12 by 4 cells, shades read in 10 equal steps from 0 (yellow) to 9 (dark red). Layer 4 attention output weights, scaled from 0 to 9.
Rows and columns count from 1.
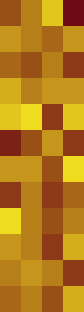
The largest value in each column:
8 6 7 9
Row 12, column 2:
4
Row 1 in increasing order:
1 4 6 9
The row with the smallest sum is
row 5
